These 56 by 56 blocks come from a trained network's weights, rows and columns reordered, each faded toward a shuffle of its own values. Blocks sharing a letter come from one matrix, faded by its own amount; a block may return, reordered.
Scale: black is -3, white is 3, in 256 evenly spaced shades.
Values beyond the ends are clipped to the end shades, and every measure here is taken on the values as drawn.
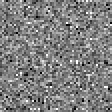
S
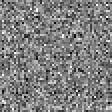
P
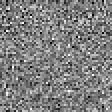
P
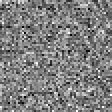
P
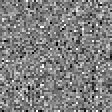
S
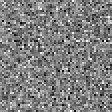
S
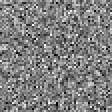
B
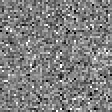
S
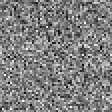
B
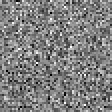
P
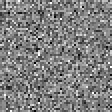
P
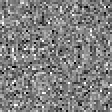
S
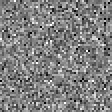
S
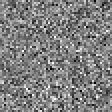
B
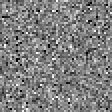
S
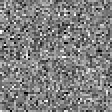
B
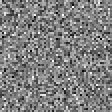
B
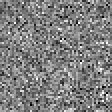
P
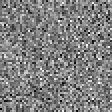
P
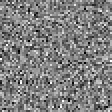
B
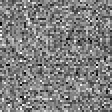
P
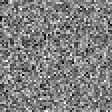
B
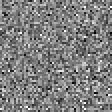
B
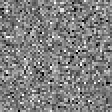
S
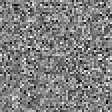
P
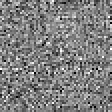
P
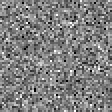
S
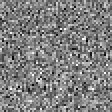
B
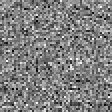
P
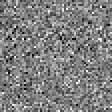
S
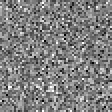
B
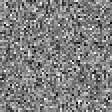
B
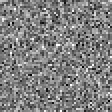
B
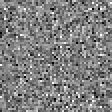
S
